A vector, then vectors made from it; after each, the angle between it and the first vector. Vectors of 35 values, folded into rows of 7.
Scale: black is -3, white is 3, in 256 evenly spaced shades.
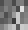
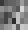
nearly parallel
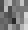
partly aligned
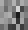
nearly opposite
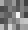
partly aligned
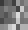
nearly parallel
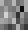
nearly opposite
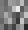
partly opposed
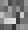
partly opposed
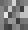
partly opposed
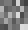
partly aligned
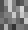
orthogonal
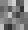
partly opposed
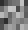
partly aligned
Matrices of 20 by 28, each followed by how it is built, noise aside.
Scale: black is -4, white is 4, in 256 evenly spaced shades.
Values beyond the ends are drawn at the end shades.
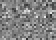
low rank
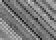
Toeplitz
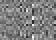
low rank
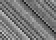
Toeplitz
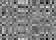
low rank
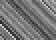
Toeplitz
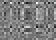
low rank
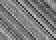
Toeplitz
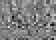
low rank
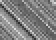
Toeplitz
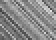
Toeplitz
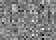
low rank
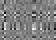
low rank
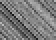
Toeplitz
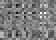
low rank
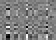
low rank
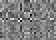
low rank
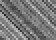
Toeplitz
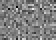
low rank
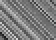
Toeplitz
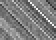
Toeplitz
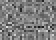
low rank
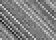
Toeplitz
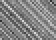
Toeplitz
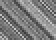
Toeplitz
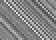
Toeplitz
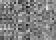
low rank
